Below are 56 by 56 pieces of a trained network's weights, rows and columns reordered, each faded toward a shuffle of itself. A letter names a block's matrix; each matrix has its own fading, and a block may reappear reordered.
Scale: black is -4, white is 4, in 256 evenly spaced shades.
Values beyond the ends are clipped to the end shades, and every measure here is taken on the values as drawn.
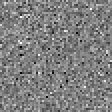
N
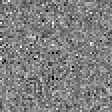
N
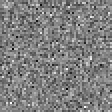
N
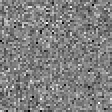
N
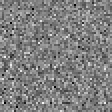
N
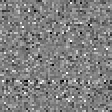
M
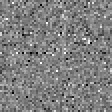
M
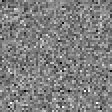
N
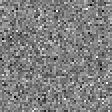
N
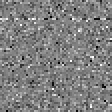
M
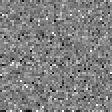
M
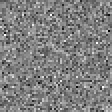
N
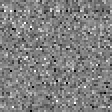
M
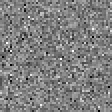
N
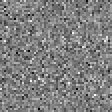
N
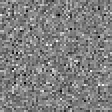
N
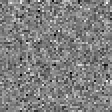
N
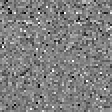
M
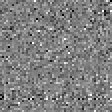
M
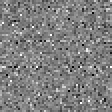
M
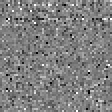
M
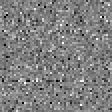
M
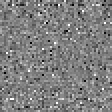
M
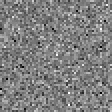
N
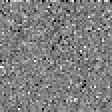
M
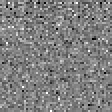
M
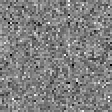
N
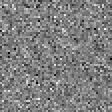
N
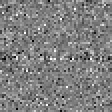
M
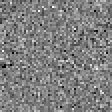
N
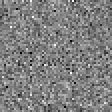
N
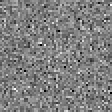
N
